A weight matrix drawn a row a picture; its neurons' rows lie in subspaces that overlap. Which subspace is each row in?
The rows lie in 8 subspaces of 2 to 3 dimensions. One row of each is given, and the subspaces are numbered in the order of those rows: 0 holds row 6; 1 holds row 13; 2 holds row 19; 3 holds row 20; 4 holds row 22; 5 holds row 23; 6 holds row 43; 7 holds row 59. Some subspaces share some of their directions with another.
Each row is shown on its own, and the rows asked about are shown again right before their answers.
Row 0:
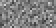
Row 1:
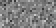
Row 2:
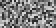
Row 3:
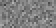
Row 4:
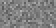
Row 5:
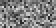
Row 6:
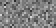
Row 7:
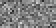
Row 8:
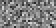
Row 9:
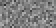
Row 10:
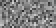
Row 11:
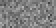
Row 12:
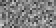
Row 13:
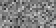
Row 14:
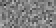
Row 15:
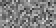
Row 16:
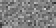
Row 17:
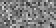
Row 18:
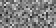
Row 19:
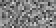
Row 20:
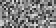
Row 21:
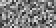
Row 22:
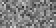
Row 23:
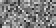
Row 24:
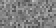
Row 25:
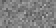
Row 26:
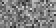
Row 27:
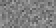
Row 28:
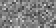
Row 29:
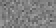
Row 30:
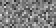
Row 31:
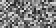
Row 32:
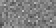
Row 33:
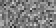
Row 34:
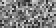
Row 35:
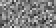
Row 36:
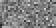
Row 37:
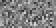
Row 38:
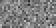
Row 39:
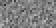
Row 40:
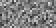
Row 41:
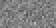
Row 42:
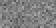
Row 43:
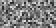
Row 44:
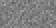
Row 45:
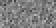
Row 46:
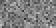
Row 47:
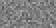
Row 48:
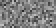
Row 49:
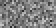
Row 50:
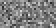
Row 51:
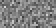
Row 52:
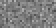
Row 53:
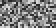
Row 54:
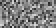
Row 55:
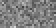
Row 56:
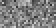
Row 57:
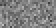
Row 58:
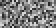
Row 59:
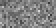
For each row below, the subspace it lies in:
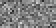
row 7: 3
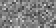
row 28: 1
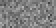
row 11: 7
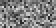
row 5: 7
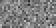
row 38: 5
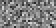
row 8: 6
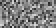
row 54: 3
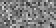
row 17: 6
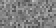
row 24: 4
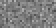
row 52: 2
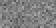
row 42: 1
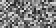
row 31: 5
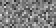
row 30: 0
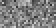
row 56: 4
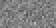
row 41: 1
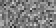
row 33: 4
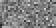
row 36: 5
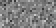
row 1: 2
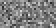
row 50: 6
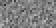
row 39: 2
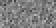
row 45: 2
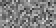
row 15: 5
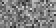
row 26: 4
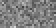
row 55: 4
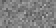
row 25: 1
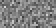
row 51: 4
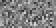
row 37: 1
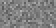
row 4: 6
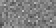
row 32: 5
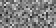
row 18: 0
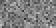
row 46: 5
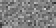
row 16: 5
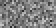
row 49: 4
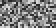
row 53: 3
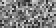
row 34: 4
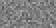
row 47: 6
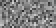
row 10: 3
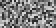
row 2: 7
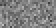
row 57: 7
